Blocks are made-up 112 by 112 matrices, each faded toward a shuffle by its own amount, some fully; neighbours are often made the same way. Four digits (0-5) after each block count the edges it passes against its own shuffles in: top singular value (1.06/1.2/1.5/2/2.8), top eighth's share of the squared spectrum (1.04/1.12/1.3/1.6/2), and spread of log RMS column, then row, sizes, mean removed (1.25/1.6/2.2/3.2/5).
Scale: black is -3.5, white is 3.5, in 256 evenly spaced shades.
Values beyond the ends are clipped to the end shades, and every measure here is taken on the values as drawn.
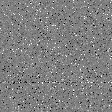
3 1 0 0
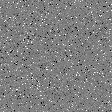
0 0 0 0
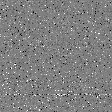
3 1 0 0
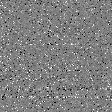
3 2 0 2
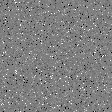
0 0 0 0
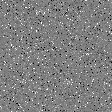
0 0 0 0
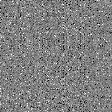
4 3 2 1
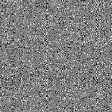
3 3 2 1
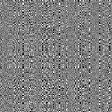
5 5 4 3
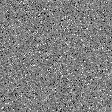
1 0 0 0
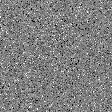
1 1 0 0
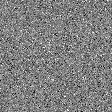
0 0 0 0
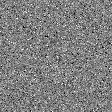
0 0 0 0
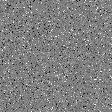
2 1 0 0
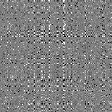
5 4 3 3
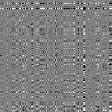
5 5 4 4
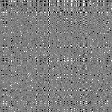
5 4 3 3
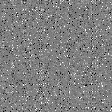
4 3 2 1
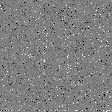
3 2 0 0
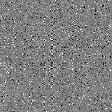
4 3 2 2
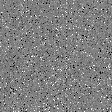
3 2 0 0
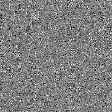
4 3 3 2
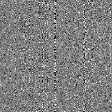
4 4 3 2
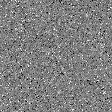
2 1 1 0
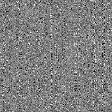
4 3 3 1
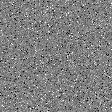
1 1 0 0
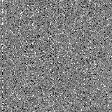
3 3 2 0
